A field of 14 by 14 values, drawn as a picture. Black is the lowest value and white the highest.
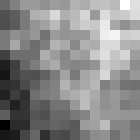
There are no regular stripes. Neither half mirrors the other. The bottom right is the smoothest part. The ninth with the lowest average is the bottom left. There is an overall slope up to the top right. The ninth with the highest average is the top right.
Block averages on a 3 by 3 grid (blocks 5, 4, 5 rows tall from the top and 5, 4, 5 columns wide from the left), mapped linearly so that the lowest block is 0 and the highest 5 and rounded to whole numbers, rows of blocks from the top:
245 | 134 | 023
